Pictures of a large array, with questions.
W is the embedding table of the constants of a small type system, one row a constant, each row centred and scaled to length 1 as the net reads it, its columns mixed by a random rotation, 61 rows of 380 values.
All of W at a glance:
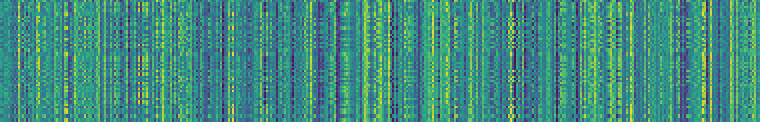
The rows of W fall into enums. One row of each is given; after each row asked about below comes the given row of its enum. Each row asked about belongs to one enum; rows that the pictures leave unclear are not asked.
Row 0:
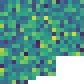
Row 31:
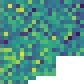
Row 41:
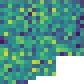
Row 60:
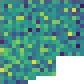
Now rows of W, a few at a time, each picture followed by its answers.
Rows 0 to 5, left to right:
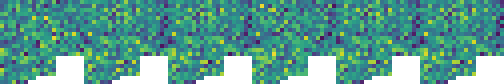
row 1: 41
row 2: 41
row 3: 31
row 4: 41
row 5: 41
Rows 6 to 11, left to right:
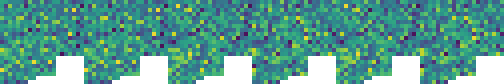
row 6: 60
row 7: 60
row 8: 31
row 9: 0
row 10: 31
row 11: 0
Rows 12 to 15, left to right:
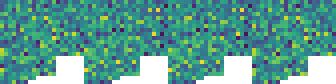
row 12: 0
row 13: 60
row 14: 60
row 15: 0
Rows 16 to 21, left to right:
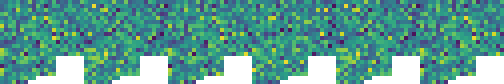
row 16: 0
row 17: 31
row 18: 0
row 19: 60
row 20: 31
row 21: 0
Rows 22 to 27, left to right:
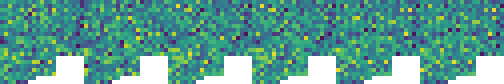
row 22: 41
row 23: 0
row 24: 31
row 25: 31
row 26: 60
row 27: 60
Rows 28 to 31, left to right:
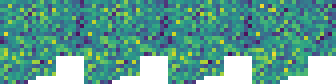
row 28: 41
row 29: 41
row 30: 41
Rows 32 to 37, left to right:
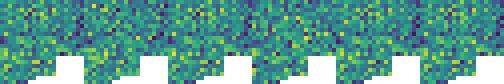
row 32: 41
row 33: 31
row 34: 41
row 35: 0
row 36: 41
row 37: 41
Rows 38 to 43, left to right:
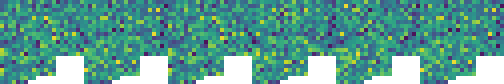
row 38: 0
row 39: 60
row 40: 0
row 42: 31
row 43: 60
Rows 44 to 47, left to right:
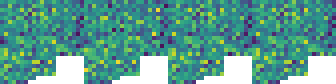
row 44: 41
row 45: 60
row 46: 41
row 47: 41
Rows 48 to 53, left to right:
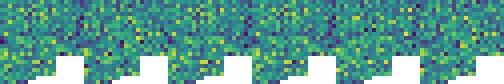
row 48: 41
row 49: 0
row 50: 41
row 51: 41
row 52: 60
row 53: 0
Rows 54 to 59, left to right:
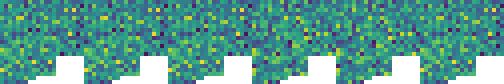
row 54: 60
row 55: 60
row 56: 60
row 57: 0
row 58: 0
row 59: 60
